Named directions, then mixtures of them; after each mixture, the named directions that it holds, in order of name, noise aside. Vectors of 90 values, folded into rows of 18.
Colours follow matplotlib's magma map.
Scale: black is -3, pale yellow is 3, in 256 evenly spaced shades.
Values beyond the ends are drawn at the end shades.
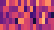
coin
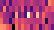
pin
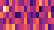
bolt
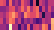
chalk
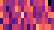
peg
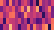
bolt, chalk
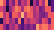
chalk, peg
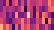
coin, pin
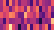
bolt, chalk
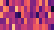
bolt, peg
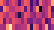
bolt, chalk, pin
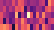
pin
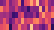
chalk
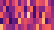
coin, peg, pin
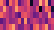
bolt, chalk, peg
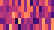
chalk, coin, peg
